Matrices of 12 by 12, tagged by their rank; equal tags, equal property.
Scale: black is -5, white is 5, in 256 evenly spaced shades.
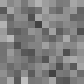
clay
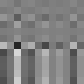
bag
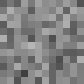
clay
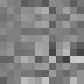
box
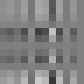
bag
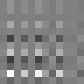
bag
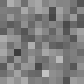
clay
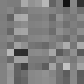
box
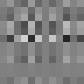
bag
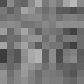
box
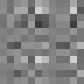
box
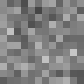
clay
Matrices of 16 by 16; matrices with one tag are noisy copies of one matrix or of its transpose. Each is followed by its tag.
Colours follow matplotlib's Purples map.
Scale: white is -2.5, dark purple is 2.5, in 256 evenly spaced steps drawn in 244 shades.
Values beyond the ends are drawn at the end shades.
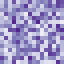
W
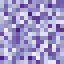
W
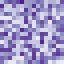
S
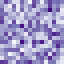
S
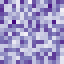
S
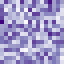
S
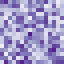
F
